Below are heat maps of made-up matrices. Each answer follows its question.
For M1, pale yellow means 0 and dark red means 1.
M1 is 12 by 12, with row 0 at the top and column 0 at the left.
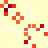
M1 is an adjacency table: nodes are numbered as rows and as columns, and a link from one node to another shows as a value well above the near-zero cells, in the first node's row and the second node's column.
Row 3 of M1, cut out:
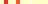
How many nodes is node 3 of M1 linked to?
2
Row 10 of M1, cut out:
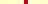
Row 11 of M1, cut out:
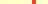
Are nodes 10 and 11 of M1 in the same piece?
yes
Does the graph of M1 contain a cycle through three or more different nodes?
no
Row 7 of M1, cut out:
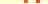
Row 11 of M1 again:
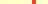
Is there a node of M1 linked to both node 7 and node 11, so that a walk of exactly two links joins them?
no
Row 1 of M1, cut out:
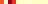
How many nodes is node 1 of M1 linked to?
3
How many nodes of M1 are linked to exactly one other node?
6
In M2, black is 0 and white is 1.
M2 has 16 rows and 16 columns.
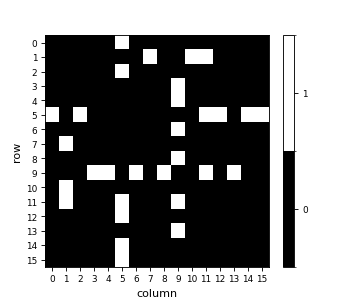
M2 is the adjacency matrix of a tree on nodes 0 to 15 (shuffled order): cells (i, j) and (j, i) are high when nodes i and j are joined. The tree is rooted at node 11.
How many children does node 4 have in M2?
0
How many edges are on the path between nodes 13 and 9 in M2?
1
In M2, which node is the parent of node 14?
5
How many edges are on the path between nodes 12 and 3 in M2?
4
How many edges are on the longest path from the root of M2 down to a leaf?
2
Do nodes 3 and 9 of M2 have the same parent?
no
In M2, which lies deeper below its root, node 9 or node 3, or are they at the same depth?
node 3
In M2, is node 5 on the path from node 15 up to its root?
yes
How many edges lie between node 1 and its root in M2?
1
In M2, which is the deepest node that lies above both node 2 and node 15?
5
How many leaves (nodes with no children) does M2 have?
12
